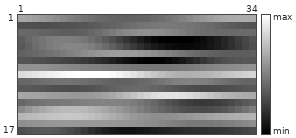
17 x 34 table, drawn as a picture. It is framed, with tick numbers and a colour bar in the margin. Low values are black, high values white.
The top left is the smoothest part. The top right is the ninth with the lowest average. The grain runs across in streaks.
